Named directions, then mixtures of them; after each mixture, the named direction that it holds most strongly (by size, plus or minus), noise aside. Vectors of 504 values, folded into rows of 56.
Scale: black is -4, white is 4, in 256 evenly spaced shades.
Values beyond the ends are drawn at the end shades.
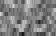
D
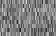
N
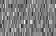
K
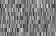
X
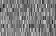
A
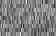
N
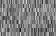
N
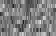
D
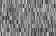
N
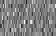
K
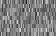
N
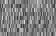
X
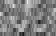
D
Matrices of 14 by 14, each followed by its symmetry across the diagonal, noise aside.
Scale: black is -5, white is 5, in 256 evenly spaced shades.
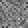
symmetric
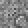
symmetric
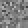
antisymmetric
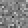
neither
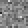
neither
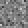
antisymmetric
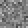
symmetric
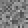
symmetric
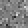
antisymmetric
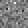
neither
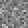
neither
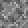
symmetric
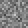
symmetric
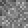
symmetric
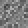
symmetric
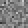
antisymmetric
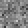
neither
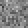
neither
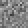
neither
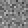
antisymmetric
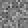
symmetric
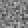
antisymmetric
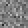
neither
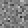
neither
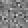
antisymmetric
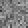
neither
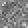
symmetric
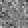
antisymmetric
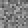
antisymmetric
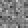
antisymmetric
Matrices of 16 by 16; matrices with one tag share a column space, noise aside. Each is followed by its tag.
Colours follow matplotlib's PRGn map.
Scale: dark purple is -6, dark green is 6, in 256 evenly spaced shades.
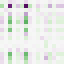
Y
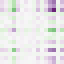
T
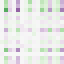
T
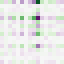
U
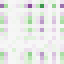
Y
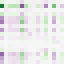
Y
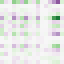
U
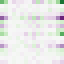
U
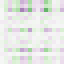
T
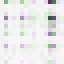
U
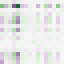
Y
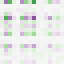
U
